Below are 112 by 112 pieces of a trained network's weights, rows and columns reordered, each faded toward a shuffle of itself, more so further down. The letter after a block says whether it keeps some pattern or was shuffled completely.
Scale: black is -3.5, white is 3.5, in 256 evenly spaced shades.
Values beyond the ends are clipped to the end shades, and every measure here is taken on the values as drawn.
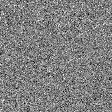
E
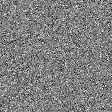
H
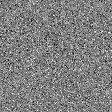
E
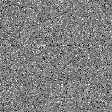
E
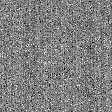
E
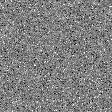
H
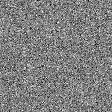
E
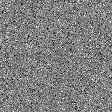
E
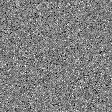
H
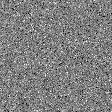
H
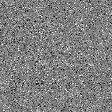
E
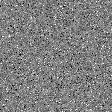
H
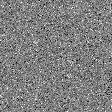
H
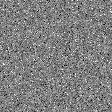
H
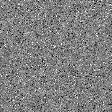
E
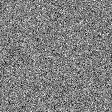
H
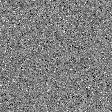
H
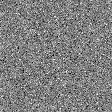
H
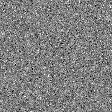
E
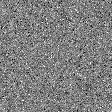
H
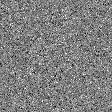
H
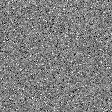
H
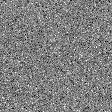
H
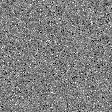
E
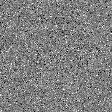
E
